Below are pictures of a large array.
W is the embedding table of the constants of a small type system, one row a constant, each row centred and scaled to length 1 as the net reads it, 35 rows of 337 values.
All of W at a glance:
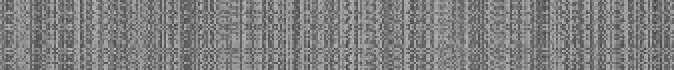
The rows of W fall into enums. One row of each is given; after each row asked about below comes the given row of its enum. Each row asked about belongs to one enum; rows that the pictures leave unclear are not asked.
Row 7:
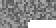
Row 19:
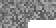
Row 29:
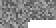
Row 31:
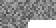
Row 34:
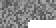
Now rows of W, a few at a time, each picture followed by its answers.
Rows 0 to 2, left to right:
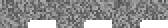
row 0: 7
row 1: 19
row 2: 34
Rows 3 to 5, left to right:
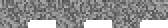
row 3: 7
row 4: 7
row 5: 19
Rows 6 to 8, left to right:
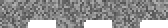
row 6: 31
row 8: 19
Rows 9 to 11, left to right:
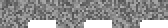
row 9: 34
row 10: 29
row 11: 7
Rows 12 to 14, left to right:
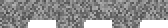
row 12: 31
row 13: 19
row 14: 31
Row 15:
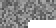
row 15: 34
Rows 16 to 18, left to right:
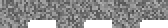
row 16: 7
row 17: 19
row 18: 29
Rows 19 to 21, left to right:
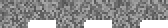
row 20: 34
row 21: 34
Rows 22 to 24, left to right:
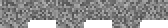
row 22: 29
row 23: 29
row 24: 31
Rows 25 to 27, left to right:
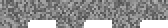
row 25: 7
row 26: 31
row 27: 34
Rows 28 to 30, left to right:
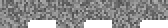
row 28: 7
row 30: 34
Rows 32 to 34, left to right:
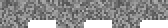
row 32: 34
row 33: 29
